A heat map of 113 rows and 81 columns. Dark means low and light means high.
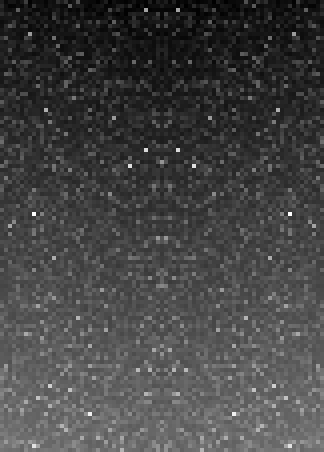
Slope: up to the bottom. Grain: fine. Mirror symmetry: left to right.
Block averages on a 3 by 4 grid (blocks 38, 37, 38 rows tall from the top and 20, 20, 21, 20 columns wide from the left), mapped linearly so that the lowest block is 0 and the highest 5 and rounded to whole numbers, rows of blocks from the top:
0 0 0 0 | 3 2 2 3 | 5 5 5 5
